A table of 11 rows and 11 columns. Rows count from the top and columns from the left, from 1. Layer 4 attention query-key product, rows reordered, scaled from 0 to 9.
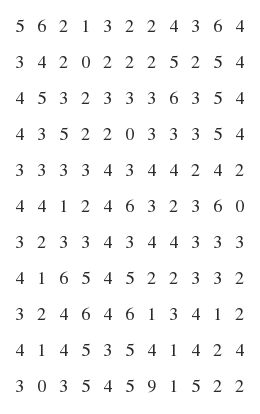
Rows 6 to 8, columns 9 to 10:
3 6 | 3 3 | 3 3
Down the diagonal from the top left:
5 4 3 2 4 6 4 2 4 2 2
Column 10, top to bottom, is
6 5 5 5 4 6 3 3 1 2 2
